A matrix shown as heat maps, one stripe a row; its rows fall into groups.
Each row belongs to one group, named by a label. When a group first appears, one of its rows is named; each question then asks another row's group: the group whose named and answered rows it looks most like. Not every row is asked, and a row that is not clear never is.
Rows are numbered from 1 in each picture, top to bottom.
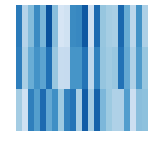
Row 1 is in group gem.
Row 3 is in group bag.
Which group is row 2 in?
gem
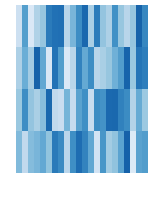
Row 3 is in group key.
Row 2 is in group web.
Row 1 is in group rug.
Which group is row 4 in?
web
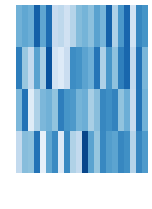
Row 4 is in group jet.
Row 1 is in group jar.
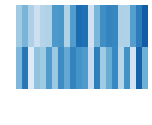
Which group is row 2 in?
rug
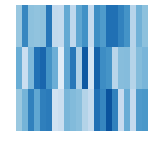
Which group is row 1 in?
key
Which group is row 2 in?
bag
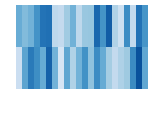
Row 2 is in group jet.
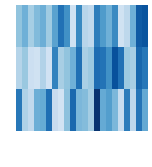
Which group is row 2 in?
rug
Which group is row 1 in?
rug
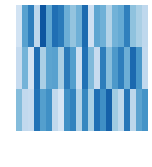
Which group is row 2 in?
jet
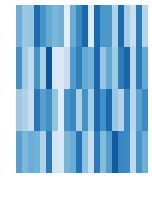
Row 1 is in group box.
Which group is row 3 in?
bag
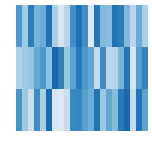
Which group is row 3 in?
gem
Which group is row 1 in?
gem
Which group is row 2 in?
web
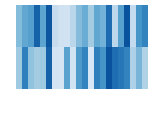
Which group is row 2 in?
key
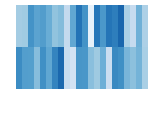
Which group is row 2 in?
web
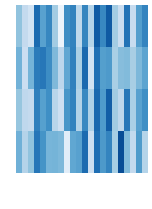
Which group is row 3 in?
bag
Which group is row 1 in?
bag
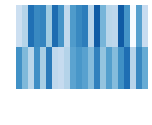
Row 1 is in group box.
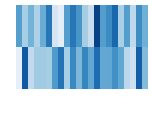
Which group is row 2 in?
rug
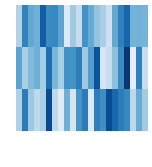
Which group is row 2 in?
gem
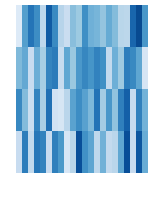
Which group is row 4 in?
web
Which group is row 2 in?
jet
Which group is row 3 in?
gem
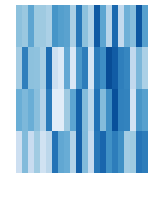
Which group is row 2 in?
key
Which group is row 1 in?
rug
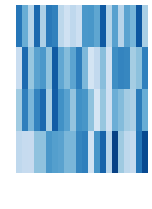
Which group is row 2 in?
web
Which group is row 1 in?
jet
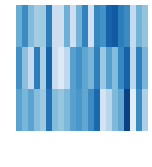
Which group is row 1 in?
key
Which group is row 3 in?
gem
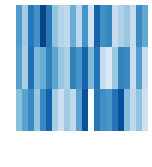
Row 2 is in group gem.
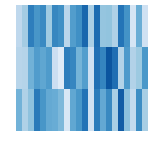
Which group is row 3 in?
box
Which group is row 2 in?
bag
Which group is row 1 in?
box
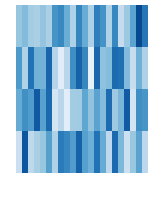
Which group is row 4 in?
rug
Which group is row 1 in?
rug
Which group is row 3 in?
jar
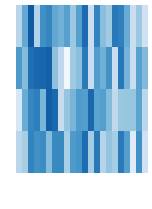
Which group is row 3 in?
jet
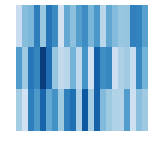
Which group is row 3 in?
bag
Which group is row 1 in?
jet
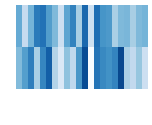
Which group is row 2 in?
key
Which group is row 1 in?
bag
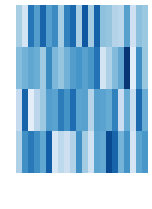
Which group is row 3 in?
rug
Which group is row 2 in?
gem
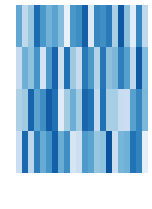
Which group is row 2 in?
jet
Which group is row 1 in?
box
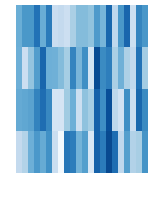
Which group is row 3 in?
jar
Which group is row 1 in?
jar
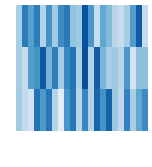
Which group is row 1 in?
jet
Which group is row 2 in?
bag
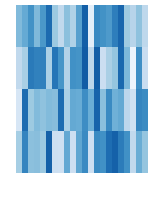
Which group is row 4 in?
key
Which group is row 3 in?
rug
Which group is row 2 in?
box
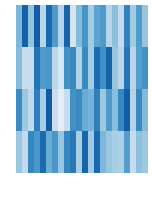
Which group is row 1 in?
jet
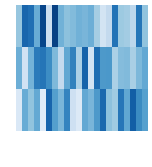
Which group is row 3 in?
jet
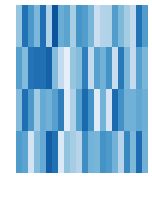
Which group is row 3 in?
web
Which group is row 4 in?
jet
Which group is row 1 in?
web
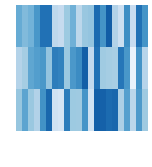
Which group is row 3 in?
key
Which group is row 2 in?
box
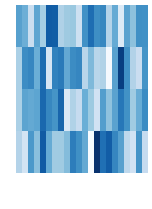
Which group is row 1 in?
jet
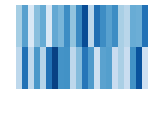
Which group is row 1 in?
rug
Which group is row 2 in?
jet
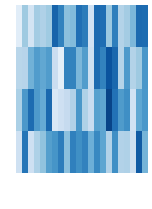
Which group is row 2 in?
bag
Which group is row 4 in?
rug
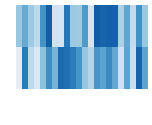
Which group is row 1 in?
key
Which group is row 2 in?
rug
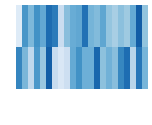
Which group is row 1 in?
jet
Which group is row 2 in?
gem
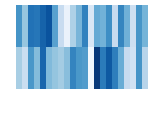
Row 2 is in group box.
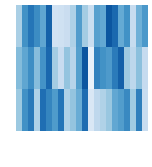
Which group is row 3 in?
web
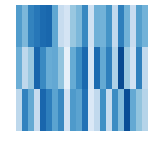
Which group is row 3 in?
web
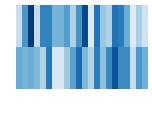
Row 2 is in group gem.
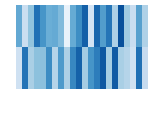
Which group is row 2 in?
rug
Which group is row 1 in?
box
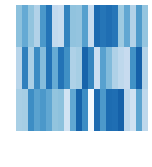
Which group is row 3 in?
box
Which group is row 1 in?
key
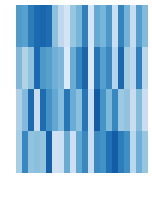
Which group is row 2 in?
box
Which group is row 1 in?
jar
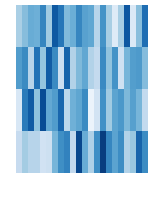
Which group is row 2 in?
jet
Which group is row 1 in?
web
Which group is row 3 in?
web
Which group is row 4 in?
rug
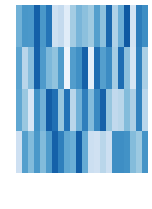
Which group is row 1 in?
jar
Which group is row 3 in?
jet
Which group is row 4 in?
web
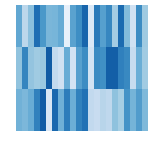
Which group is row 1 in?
box
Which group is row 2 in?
key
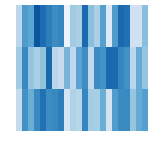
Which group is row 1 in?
web
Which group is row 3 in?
web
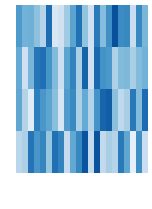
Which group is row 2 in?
bag
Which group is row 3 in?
bag
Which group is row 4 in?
box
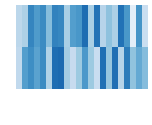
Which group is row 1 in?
box
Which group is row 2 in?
web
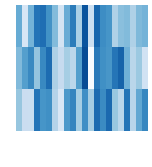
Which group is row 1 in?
bag
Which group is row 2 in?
key
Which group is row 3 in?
bag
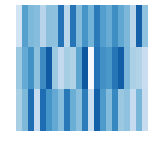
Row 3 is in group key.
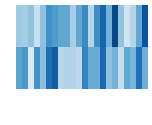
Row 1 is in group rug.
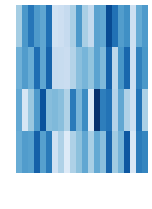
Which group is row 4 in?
jar
